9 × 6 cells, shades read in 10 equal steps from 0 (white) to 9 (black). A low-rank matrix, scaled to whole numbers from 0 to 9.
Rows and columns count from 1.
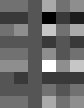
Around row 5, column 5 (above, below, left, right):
6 4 4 5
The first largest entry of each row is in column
3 4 3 4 3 3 2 1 3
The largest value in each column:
7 7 6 9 7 8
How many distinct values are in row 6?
4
